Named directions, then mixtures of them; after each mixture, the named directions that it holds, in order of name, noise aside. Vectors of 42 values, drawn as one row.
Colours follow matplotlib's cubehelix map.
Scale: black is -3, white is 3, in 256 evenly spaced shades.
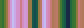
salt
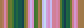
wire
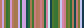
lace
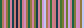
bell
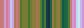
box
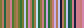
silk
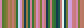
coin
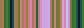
box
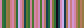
coin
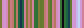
box, coin, wire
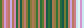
bell, box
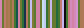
coin, wire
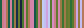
bell, lace, wire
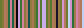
bell, coin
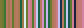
silk
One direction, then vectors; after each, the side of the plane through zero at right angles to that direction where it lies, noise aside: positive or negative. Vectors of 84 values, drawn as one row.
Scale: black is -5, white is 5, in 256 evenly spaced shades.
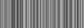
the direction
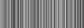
positive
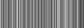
negative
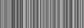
positive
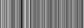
positive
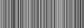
positive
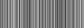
negative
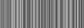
negative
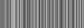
negative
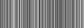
negative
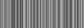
positive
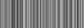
positive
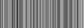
positive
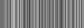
negative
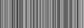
positive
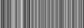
negative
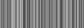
negative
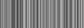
positive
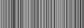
positive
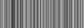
positive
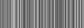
negative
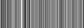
negative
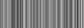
positive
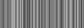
negative
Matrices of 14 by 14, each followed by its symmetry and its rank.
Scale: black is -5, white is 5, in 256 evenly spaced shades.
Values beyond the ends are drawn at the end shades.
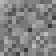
symmetric, full rank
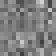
neither, rank three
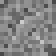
symmetric, full rank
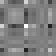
symmetric, rank one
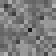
symmetric, full rank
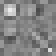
symmetric, rank three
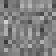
neither, rank three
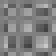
symmetric, rank one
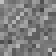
symmetric, full rank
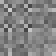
symmetric, rank three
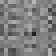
neither, rank three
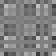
symmetric, rank one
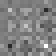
symmetric, rank three
